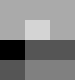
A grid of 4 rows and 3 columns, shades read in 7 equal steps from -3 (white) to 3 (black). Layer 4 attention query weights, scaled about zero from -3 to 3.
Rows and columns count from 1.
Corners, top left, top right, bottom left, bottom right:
-1 -1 1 0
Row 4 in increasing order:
0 0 1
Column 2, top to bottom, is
-1 -2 1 0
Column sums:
2 -2 -1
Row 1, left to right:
-1 -1 -1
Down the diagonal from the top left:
-1 -2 1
